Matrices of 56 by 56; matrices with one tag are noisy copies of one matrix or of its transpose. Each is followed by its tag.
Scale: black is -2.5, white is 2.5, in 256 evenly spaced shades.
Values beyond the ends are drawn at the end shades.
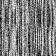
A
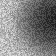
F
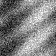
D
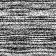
A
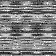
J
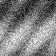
D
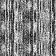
J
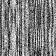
A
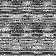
J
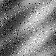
D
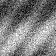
D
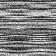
A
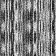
J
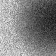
F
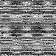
J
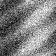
D
